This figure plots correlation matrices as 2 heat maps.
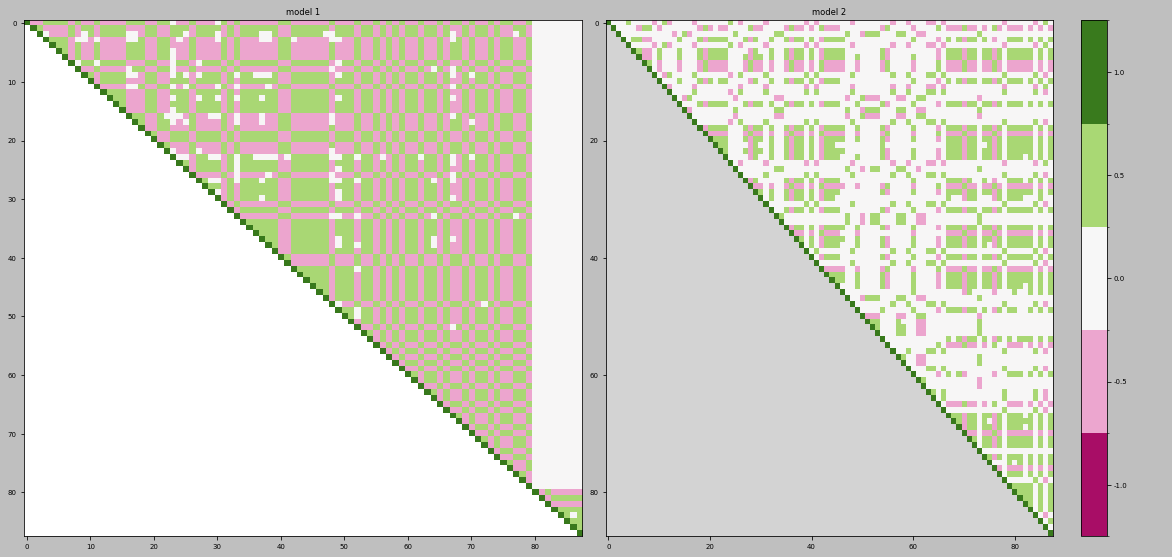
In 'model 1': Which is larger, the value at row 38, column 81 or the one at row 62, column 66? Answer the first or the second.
the first
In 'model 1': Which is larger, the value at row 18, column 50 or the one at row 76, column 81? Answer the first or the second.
the second
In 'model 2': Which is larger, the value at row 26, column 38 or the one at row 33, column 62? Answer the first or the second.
the first
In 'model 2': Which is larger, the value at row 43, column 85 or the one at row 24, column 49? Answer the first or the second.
the first
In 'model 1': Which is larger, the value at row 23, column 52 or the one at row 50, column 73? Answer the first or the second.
the first
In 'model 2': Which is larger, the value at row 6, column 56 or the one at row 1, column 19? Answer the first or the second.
the second
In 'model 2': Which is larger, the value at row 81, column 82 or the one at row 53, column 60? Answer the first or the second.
the first
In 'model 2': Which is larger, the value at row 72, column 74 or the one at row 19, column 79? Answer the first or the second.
the first
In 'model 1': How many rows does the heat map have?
88
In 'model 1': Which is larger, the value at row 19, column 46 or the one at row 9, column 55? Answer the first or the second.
the first
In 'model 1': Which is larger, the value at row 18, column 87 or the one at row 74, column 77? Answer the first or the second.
the second
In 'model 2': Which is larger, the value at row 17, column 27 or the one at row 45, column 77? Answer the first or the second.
the second
